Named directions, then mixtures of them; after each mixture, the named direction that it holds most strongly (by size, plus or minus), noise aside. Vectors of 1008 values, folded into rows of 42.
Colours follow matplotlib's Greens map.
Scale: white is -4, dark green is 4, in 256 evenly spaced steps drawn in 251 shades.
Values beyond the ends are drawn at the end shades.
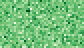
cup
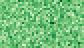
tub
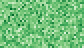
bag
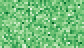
cup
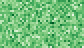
bag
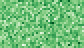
tub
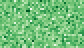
cup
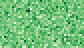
cup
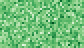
tub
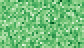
tub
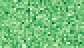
cup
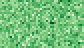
tub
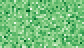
cup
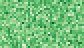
tub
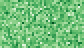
tub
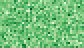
cup
